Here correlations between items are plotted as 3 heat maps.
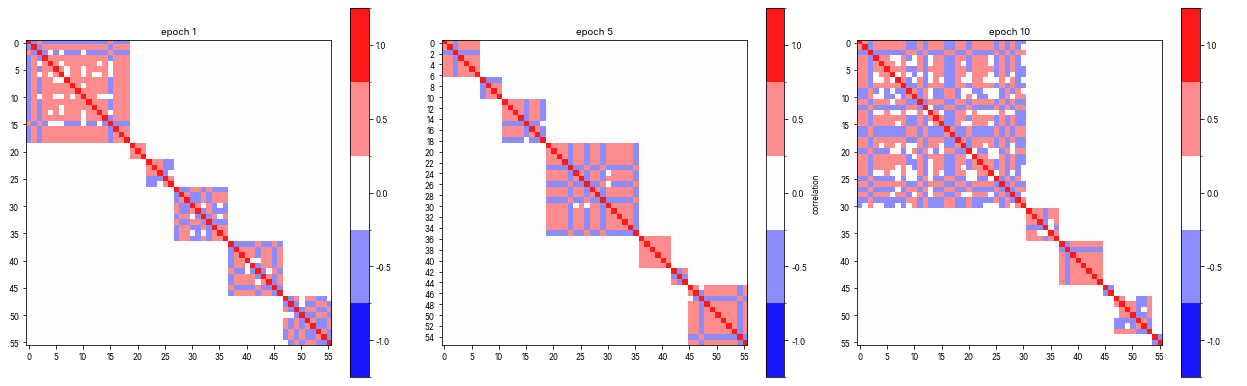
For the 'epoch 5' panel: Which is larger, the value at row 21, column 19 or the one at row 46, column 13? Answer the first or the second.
the first
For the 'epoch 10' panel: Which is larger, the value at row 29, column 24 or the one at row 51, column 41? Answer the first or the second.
the second
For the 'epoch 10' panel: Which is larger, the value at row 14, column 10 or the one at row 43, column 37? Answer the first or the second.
the second
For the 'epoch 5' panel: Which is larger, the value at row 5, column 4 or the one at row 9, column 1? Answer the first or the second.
the first
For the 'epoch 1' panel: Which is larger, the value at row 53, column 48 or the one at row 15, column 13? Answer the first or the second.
the first
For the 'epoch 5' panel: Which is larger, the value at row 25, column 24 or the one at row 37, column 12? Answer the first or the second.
the first
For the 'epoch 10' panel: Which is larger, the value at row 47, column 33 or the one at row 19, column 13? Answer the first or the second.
the second
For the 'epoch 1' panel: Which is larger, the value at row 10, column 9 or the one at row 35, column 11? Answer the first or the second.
the first
